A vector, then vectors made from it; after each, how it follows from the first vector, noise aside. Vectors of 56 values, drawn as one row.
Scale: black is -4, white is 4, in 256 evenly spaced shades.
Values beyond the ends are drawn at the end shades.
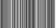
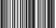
scaled up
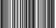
scaled up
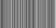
shrunk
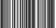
scaled up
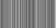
shrunk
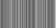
shrunk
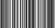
scaled up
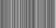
shrunk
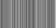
shrunk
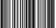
scaled up
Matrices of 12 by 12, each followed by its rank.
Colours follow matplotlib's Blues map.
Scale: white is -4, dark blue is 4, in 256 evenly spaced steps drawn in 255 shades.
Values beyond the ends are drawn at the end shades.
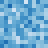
full rank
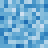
full rank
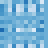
two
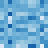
two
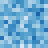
full rank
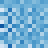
two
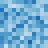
full rank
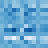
two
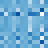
two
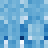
two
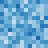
full rank
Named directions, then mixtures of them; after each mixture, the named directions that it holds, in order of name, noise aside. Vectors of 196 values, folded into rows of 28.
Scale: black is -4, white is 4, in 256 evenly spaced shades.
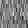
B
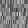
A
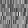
A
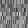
A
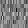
A, B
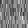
A, B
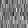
B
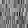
A, B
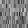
A, B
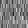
B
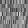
A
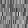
A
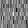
A, B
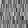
B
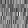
A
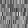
A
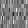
A, B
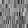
A, B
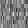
A, B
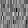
A, B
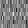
A, B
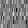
A, B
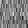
B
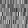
A
